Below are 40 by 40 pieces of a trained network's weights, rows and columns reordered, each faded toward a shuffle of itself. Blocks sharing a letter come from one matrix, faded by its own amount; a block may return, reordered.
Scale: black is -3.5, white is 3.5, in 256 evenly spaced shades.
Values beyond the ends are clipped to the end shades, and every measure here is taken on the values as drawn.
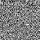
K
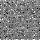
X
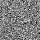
K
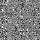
X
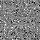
X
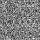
K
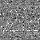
X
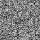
K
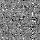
X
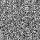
K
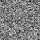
K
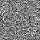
K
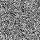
K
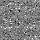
X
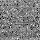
X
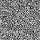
K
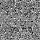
X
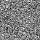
K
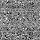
X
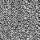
K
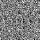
K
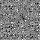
X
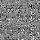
X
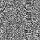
K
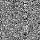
K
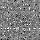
X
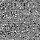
X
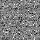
X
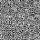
K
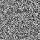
K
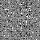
X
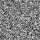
K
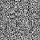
K
